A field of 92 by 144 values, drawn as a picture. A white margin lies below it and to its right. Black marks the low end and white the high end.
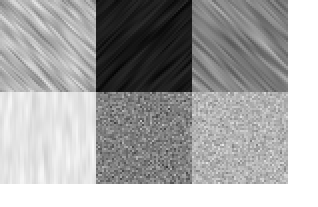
The table splits into 2 rows of 3 panels. Panel 1,1: high, slanting down to the right. Panel 1,2: very low, slanting up to the right, faint in contrast. Panel 1,3: middling, slanting down to the right. Panel 2,1: very high, streaked downward, faint in contrast. Panel 2,2: middling, fine-grained. Panel 2,3: high, fine-grained.
